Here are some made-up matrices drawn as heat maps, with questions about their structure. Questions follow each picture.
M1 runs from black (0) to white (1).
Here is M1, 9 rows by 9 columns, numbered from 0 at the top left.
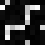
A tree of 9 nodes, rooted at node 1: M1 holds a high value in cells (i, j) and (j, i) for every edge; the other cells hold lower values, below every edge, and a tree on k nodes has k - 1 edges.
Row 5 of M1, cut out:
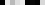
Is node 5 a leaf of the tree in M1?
no
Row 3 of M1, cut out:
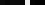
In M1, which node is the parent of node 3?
5
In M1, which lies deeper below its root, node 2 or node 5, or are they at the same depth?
node 2
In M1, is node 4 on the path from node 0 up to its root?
no
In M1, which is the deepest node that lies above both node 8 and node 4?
5
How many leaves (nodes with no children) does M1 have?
7
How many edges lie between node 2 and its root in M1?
2
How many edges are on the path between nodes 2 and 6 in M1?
3
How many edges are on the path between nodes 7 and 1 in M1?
1
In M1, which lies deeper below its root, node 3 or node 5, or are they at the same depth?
node 3
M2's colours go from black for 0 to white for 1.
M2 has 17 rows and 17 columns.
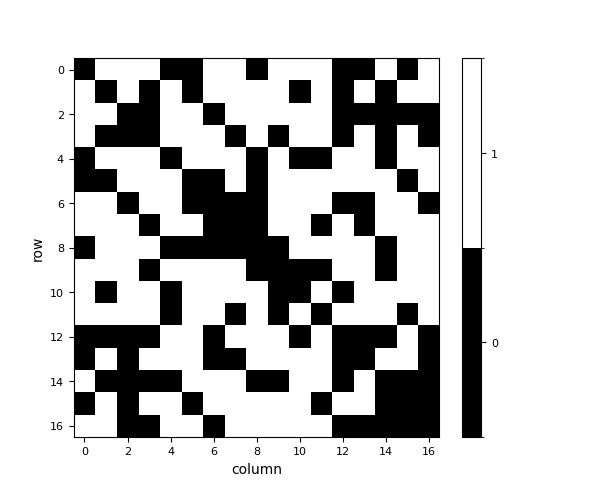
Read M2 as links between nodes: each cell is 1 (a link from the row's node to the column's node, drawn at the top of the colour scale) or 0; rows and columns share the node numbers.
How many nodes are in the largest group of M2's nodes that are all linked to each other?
5
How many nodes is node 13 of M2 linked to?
10
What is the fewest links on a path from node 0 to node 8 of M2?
2
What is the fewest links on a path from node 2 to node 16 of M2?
2
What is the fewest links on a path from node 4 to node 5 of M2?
1
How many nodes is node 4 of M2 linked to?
11
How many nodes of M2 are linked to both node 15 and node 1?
6
